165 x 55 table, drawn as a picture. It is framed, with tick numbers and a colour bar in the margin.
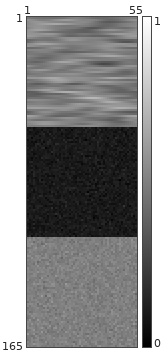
It is made of 3 by 1 panels. Panel 1,1: middling, streaked across. Panel 2,1: very low, fine-grained, faint in contrast. Panel 3,1: middling, fine-grained, faint in contrast.
